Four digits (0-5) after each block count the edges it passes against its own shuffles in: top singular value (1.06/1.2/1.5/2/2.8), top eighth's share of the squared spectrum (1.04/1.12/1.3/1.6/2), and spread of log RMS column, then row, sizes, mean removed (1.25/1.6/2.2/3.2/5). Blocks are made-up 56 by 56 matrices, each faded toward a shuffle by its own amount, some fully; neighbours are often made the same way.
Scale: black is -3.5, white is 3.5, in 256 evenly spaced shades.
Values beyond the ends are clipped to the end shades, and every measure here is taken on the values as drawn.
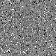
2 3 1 0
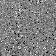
2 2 1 0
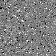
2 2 0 0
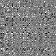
4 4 2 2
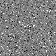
1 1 0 0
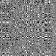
4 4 2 2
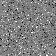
0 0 0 0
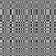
5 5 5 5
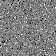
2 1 0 0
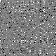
3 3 1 1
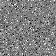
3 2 0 1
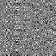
4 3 2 2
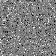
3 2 0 0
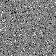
0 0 0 0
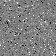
0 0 0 0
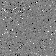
1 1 0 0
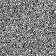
1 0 0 0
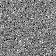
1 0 0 0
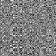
4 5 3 3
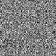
3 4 1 2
